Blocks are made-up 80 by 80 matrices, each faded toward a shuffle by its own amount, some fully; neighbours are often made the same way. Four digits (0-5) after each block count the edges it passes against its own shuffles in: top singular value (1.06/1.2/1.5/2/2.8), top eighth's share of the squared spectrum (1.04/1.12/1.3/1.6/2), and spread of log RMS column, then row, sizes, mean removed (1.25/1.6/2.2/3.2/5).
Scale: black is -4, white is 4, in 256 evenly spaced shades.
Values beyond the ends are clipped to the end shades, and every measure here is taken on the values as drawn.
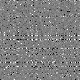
4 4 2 2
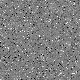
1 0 0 0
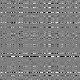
5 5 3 4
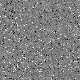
1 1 0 0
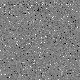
2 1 0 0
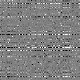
5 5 2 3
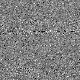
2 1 0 2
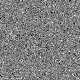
0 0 0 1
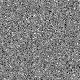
0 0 0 0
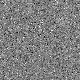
0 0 0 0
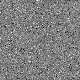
0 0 0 0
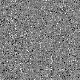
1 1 2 1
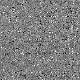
1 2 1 2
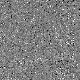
1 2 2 1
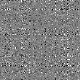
2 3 3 3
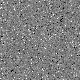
0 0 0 0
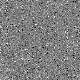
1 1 2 1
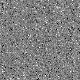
1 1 2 1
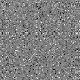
4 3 1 1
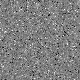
2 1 0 0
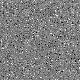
3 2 0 0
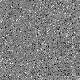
3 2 1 0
